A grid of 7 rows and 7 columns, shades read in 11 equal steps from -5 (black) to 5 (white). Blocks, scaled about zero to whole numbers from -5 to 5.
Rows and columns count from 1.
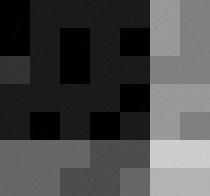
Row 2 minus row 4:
-1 0 -1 0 0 0 -1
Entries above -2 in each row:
2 2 2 2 2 5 5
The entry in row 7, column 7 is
2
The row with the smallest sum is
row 2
